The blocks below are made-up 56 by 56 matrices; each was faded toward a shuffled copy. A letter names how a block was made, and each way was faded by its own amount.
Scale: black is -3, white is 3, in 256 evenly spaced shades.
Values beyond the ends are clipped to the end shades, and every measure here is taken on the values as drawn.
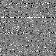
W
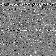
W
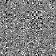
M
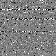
W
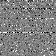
W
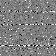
W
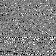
W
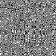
M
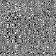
M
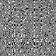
M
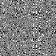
M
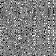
M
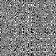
M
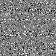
W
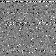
W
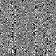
M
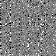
M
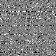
W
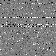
W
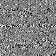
W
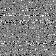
W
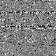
W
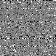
W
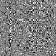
M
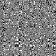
M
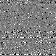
W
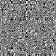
M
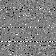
W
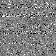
W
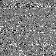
W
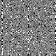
M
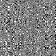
M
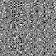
M
